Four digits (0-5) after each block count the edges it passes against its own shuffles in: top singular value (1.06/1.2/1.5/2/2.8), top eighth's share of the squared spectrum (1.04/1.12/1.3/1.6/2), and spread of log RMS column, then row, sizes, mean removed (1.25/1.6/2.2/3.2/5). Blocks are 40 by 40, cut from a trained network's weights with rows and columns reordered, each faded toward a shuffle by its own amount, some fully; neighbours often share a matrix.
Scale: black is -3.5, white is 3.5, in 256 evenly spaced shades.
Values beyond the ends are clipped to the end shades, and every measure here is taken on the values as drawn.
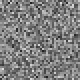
2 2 0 0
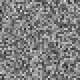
1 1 0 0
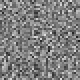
3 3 1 1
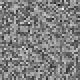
0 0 0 0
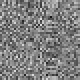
4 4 1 1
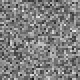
2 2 0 0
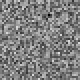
0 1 0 0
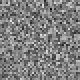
2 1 0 0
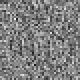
3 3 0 0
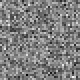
2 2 0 0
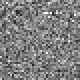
3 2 0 0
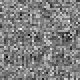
3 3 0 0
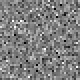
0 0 0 0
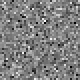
0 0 0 0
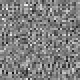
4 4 1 2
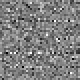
3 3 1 2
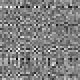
4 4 2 3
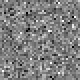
0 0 0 0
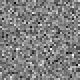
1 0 0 0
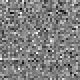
2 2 0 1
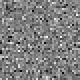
3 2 0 1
